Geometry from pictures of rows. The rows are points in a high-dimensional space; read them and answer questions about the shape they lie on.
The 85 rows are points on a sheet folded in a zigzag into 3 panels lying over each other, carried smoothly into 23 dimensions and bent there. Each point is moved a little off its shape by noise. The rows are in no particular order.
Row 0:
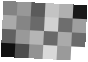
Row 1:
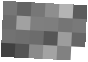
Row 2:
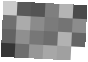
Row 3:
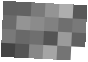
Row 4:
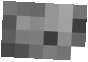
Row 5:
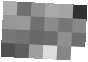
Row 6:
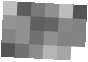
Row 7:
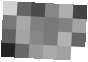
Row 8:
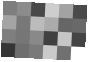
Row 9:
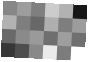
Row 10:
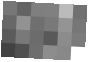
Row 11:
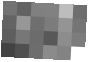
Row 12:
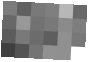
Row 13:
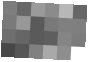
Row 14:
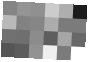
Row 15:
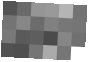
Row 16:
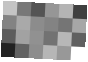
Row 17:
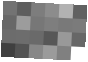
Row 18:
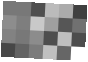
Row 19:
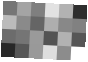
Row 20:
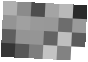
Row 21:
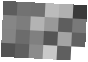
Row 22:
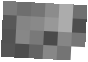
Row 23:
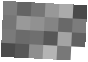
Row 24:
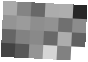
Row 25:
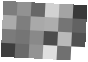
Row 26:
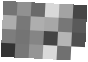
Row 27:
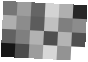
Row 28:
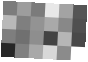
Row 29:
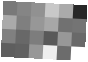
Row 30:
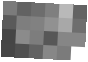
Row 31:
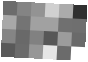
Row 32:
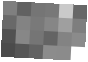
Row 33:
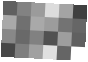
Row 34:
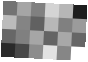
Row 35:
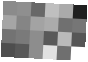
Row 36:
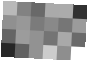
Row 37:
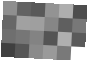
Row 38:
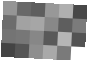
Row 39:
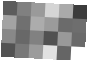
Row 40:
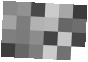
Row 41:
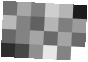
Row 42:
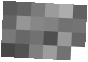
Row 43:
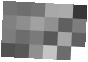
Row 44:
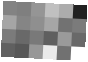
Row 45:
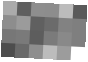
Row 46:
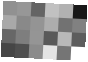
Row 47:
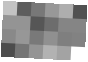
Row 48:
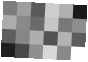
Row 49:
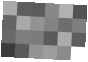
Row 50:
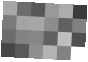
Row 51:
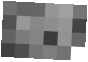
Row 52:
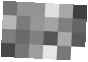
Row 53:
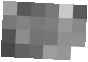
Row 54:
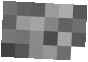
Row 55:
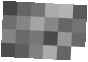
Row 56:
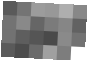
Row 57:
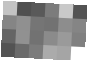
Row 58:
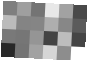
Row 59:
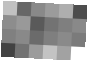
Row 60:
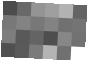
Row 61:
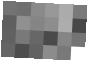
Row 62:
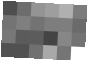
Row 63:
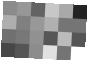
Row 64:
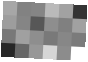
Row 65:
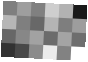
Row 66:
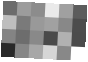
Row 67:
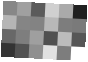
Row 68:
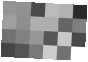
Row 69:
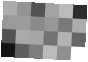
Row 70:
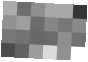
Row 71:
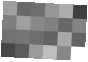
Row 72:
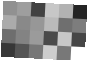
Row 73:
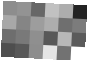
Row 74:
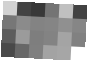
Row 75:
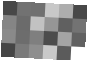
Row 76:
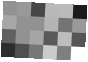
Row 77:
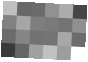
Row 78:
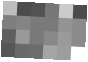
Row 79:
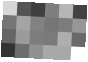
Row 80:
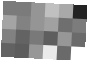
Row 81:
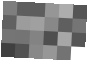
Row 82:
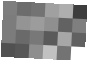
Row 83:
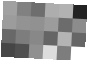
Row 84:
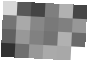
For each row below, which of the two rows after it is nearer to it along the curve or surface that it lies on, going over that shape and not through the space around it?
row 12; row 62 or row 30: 30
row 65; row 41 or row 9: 41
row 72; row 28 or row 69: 69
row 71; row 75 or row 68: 75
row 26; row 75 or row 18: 75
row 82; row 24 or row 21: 21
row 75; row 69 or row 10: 10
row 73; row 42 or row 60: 42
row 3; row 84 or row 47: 84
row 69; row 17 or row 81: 81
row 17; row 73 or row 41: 73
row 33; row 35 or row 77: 35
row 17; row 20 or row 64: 20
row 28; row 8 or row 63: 63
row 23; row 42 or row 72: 42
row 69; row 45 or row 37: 37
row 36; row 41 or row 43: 43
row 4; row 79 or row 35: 79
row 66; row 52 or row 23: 52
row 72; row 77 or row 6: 77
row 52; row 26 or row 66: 66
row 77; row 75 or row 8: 75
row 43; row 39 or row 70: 39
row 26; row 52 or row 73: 73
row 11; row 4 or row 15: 4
